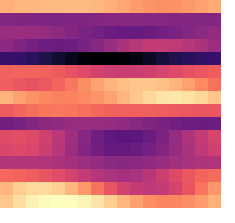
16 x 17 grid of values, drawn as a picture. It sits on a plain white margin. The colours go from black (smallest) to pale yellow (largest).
Grain: streaks across. Stripes: horizontal, repeating 2 times. Ninth with the highest average: bottom left.
